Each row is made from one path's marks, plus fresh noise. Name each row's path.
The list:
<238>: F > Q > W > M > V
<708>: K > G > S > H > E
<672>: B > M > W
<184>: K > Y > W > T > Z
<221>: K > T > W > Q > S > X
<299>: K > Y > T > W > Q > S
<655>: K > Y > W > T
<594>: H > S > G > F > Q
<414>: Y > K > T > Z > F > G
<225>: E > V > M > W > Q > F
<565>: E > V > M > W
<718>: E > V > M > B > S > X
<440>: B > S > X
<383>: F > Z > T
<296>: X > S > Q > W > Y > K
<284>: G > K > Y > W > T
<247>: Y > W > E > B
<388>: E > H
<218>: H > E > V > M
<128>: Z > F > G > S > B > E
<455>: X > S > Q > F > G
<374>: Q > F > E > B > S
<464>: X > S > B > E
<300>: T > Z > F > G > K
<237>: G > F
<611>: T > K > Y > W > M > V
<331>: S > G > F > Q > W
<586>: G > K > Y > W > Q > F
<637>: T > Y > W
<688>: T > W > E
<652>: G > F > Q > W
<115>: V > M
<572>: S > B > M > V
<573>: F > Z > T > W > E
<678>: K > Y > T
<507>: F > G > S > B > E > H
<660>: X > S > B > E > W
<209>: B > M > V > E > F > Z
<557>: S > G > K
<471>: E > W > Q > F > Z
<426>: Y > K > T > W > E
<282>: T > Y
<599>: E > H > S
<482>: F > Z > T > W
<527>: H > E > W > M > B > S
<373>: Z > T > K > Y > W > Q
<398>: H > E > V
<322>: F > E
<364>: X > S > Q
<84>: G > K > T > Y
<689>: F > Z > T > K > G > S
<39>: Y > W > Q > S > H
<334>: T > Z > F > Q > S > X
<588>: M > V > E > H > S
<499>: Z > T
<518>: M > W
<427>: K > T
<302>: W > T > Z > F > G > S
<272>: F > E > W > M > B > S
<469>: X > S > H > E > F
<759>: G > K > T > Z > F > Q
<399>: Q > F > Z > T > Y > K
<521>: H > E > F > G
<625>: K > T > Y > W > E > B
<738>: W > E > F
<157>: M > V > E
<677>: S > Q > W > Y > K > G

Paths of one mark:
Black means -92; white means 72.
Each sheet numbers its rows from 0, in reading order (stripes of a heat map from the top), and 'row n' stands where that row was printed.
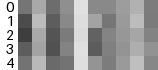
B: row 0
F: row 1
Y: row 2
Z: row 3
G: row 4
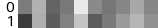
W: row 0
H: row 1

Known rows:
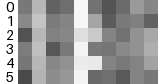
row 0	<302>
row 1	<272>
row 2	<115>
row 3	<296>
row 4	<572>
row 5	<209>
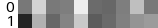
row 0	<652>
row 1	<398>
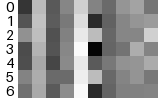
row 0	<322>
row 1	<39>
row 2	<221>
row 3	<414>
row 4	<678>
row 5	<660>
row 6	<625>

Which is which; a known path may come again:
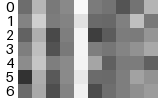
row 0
<611>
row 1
<652>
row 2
<426>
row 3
<296>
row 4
<272>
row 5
<383>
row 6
<655>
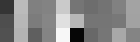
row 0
<218>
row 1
<157>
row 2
<414>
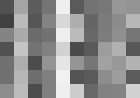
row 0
<637>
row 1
<334>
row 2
<660>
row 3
<507>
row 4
<427>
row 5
<128>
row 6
<221>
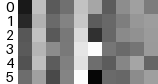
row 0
<469>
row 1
<398>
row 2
<39>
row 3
<718>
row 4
<738>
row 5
<184>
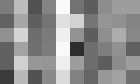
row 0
<689>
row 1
<464>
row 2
<331>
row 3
<247>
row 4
<238>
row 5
<322>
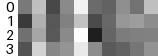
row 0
<299>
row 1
<388>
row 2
<625>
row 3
<225>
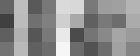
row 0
<364>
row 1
<588>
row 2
<84>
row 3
<302>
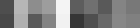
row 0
<209>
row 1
<573>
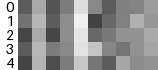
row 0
<688>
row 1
<300>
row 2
<678>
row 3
<115>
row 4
<599>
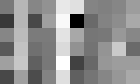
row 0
<572>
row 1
<399>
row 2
<518>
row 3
<237>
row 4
<677>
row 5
<499>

